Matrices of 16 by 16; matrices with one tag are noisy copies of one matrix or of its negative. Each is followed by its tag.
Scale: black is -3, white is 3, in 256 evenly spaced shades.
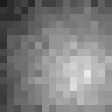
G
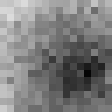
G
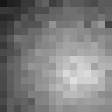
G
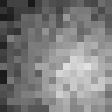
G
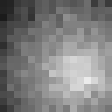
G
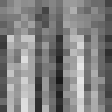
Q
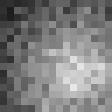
G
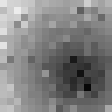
G
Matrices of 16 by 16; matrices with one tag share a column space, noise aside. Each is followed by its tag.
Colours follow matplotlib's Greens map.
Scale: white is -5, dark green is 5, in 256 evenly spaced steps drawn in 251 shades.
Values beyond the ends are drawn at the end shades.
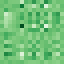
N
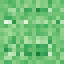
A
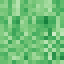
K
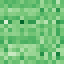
A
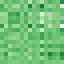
N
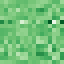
A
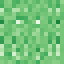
A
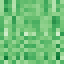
K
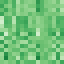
K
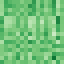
K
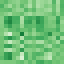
K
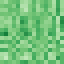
K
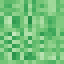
K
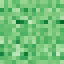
A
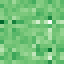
A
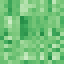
K
